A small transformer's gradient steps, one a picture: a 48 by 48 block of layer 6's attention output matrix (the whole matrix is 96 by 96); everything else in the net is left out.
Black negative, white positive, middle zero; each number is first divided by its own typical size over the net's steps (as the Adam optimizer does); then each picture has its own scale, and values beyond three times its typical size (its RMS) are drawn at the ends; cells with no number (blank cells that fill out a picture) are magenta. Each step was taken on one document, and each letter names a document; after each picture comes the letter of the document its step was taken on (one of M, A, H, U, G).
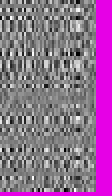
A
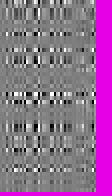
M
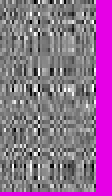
M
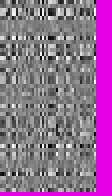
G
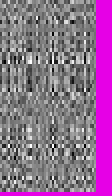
A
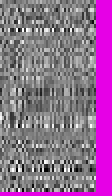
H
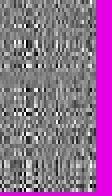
A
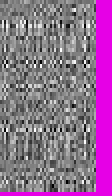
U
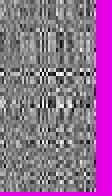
G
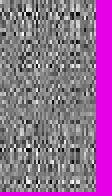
A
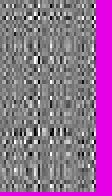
M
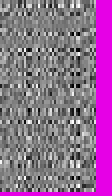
A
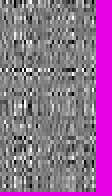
M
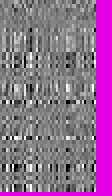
M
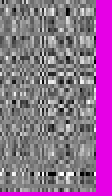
G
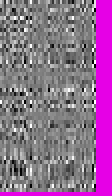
M
